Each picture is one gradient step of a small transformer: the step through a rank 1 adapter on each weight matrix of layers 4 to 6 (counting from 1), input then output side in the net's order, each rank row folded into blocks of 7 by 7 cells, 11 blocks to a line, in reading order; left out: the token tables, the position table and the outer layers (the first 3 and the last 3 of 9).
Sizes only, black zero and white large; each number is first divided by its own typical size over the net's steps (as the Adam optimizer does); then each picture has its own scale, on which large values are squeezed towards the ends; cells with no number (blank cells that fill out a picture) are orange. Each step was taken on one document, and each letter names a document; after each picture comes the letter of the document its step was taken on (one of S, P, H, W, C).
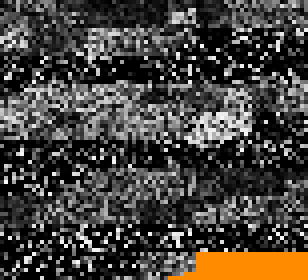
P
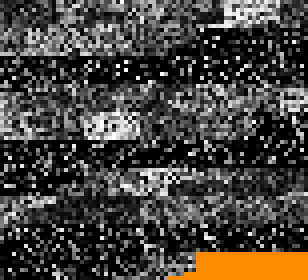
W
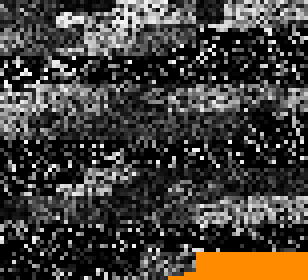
W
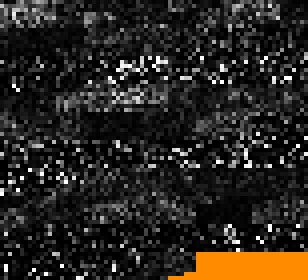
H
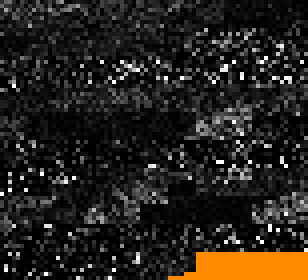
H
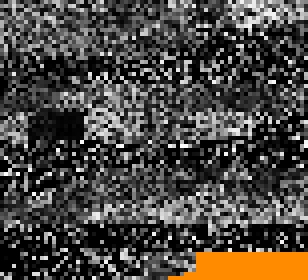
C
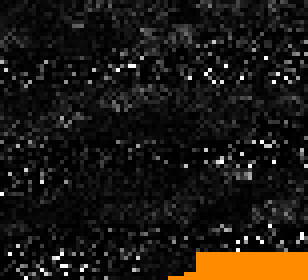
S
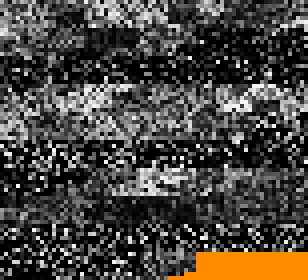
W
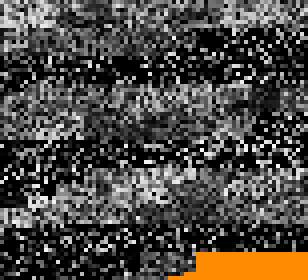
P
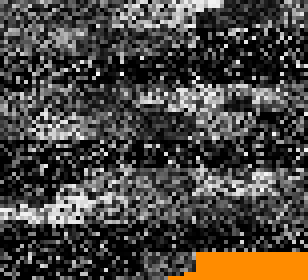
P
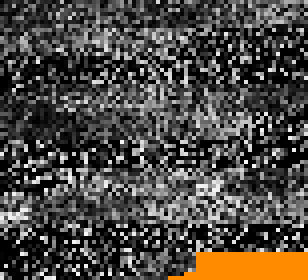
C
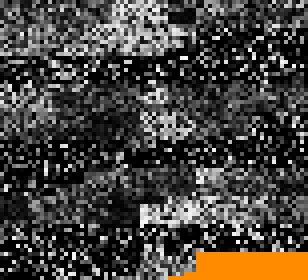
W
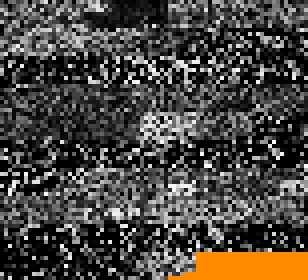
C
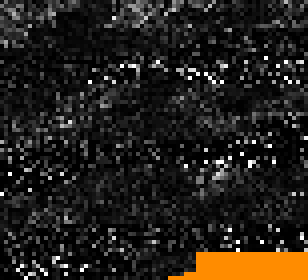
S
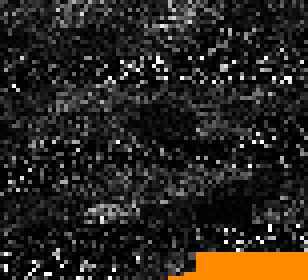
H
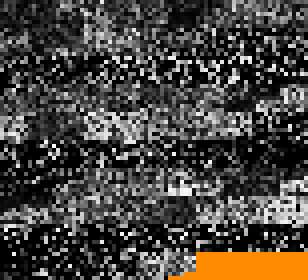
C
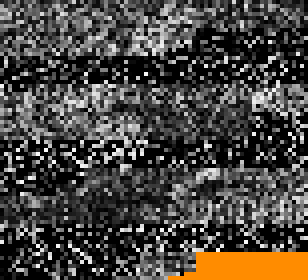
W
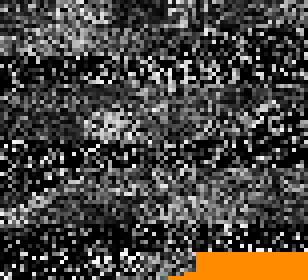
C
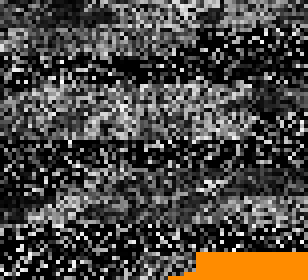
P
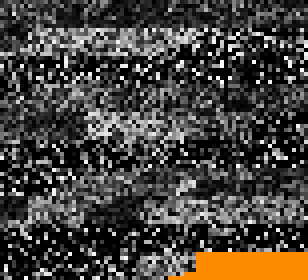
C
